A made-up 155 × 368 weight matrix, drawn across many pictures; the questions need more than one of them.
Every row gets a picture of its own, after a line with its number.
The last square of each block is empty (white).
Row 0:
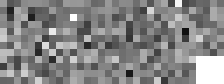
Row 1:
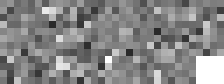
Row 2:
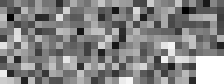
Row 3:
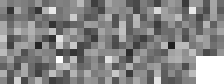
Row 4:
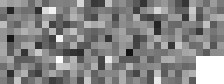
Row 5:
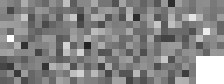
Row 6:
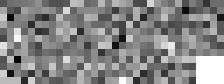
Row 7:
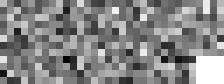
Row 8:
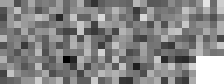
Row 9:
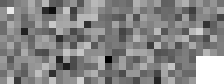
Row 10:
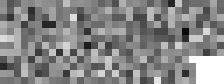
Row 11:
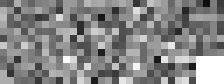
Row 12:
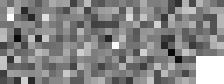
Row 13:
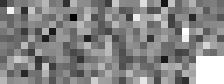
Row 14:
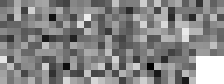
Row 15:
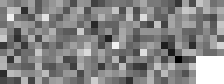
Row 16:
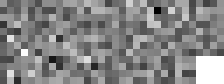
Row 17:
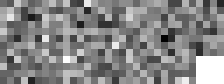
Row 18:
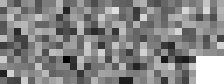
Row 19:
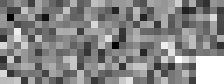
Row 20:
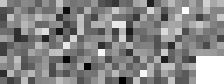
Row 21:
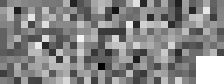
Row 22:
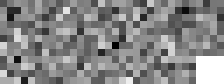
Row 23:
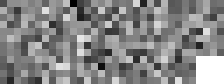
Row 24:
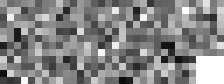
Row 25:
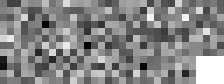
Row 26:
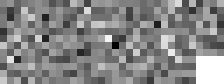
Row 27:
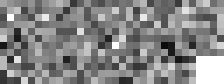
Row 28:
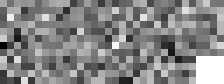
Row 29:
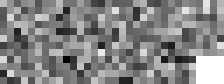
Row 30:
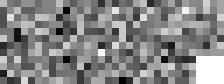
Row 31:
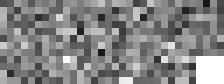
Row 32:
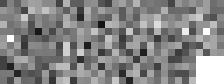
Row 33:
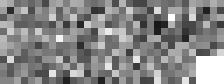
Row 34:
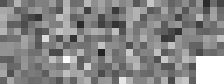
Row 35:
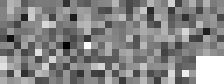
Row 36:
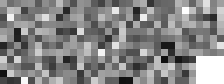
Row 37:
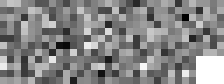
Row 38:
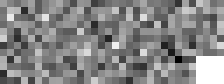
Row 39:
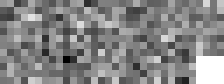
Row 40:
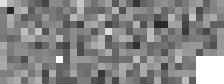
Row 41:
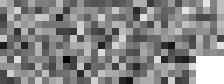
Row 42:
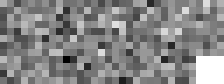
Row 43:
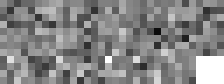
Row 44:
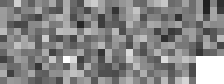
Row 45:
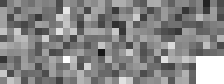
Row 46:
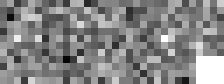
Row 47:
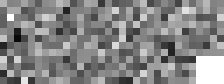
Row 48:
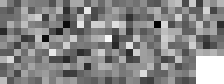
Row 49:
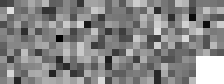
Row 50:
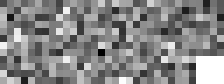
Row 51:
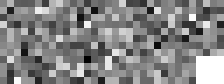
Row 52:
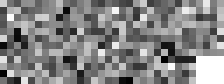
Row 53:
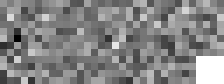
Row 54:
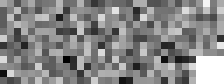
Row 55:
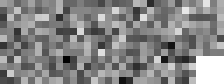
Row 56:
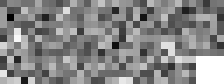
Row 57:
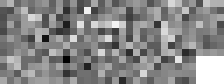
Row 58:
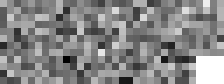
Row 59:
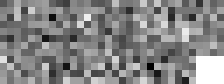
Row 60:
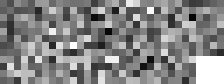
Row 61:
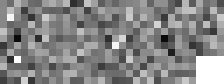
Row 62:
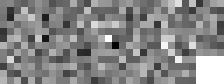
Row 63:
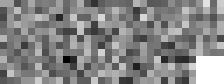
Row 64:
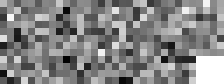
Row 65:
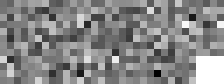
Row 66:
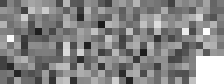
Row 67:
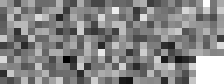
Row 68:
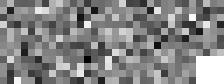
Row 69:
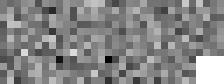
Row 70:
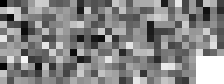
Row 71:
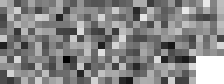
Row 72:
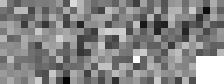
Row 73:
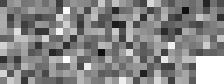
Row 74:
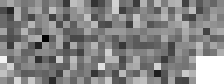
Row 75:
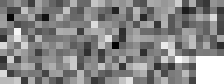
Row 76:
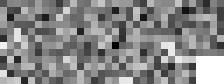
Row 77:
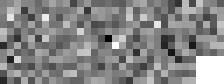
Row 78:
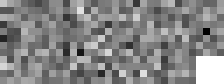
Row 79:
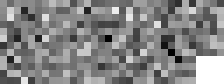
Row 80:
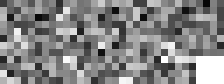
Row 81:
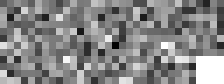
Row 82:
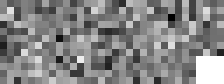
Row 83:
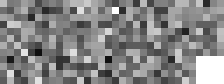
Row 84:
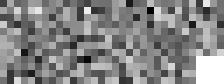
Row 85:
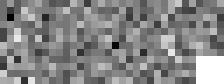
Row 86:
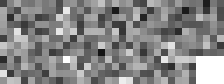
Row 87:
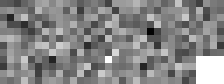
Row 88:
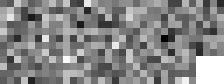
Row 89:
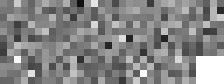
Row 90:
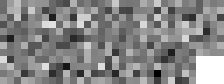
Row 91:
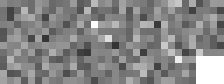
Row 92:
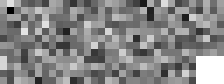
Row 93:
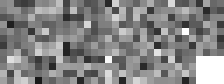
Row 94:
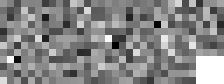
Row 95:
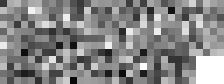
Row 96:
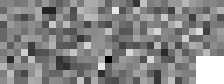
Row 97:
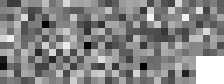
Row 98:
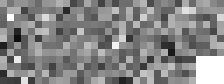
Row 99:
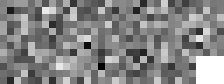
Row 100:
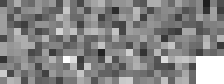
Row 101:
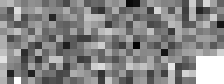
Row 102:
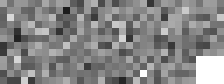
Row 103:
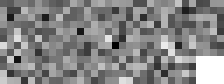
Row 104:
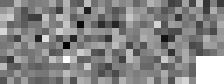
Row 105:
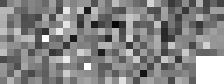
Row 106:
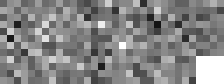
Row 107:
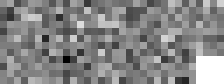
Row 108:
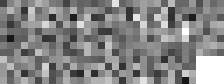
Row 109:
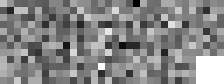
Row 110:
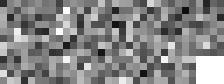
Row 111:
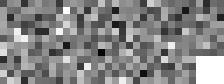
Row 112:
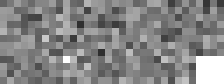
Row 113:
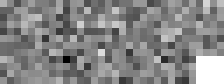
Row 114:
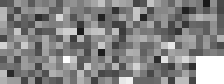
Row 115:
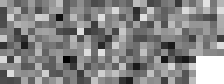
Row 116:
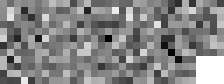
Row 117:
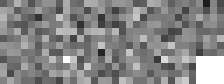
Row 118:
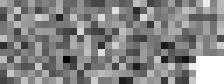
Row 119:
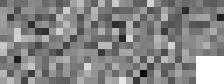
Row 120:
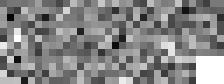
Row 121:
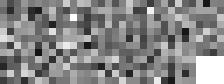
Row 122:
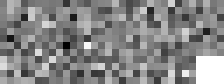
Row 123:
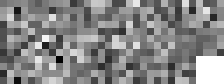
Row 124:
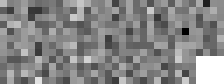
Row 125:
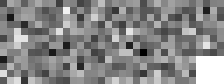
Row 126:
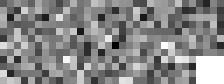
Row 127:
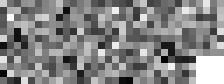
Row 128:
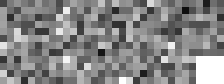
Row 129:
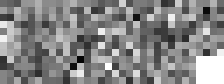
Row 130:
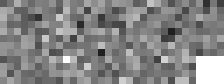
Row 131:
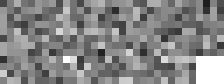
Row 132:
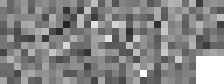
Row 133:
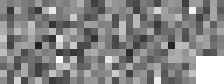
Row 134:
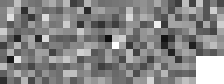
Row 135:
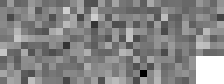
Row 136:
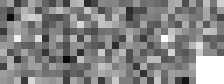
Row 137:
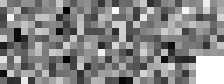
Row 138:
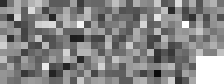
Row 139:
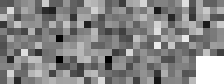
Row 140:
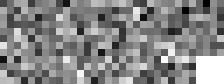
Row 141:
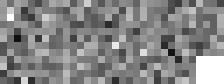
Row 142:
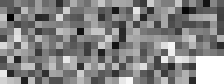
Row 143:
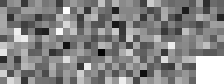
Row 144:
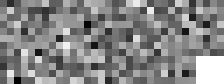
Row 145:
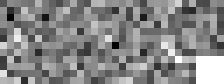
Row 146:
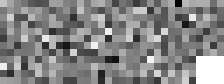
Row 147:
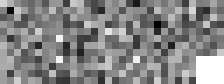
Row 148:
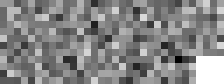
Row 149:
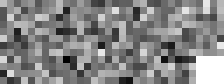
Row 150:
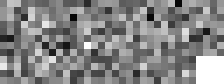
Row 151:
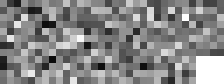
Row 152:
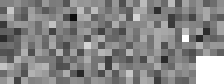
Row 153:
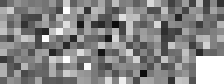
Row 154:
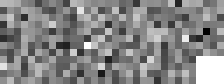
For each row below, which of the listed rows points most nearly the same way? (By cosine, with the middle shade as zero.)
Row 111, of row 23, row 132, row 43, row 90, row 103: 103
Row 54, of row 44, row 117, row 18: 18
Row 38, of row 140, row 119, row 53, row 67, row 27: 27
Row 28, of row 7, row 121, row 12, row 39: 12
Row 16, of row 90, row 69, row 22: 69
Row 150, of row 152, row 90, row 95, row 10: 152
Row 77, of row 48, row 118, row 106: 118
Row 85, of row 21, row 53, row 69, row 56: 56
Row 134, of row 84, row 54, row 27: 27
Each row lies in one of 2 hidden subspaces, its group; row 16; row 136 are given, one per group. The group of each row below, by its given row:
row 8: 136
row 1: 16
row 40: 16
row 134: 136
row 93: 16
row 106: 16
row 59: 16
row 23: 16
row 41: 136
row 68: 16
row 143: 136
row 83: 16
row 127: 136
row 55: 136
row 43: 16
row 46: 136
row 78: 16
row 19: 136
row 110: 136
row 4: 16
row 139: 16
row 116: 136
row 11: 136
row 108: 16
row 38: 136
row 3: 16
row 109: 16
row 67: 136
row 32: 16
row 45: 136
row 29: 136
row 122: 16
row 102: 136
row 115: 136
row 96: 16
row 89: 136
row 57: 136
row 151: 16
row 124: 16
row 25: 16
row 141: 136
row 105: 136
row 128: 136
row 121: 16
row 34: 136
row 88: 136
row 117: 136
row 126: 136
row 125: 136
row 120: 136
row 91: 136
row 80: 136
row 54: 136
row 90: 16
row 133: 16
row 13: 16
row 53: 136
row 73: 136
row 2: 136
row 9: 16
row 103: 136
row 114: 136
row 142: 136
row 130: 136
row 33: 16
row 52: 136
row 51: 16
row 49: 16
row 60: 16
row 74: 16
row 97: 16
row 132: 136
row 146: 16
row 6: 136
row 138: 16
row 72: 16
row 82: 16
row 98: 136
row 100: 136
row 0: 16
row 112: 136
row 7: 136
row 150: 16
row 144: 16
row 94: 136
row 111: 136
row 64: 136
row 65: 16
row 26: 136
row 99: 16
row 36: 136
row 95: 16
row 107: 136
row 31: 136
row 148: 136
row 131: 136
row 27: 136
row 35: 16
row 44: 136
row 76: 136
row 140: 136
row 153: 136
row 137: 136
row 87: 16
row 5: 16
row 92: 16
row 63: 136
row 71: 136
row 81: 136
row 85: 136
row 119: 136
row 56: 136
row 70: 16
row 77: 136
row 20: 136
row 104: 136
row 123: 16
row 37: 16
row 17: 136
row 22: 136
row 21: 16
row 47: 136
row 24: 136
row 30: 136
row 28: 136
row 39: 136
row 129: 16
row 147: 16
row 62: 136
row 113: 136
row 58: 136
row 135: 136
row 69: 16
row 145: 136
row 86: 136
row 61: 136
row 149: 136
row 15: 136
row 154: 16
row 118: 136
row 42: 136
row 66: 16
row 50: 136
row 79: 136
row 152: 16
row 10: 16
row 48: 136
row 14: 16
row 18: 136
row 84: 16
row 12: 136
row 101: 16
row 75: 136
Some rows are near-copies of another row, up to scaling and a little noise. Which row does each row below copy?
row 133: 3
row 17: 88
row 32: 66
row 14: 59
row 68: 51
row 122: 35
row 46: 136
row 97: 25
